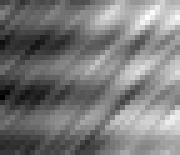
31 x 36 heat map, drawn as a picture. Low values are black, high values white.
Lone odd cells: none. Stripes: horizontal, repeating 3 times. Odd rows or columns: none. Slope: up to the right.
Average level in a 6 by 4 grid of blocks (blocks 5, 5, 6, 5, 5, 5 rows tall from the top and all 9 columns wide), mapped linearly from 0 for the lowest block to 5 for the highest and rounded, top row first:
2245
0133
1234
0123
2335
1124
